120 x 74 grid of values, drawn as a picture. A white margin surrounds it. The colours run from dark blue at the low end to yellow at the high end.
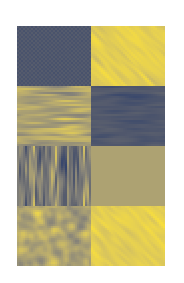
It is made of 4 by 2 panels. Panel 1,1: low, checkered, faint in contrast. Panel 1,2: very high, slanting down to the right, faint in contrast. Panel 2,1: high, streaked across. Panel 2,2: low, streaked across, faint in contrast. Panel 3,1: middling, streaked downward, strong in contrast. Panel 3,2: high, flat. Panel 4,1: high, blotchy. Panel 4,2: very high, slanting down to the right, faint in contrast.
